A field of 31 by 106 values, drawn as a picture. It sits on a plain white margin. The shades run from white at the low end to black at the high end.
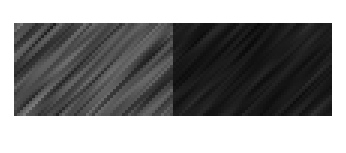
The table splits into one row of 2 panels. Panel 1,1: high, slanting up to the right. Panel 1,2: very high, slanting up to the right, faint in contrast.
